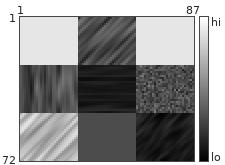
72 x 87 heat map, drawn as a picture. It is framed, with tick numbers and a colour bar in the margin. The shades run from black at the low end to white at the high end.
The table splits into 3 rows of 3 panels. Panel 1,1: very high, flat. Panel 1,2: low, slanting up to the right. Panel 1,3: very high, flat. Panel 2,1: low, streaked downward. Panel 2,2: very low, streaked across, faint in contrast. Panel 2,3: low, fine-grained. Panel 3,1: high, slanting up to the right. Panel 3,2: low, flat. Panel 3,3: very low, slanting up to the right, faint in contrast.
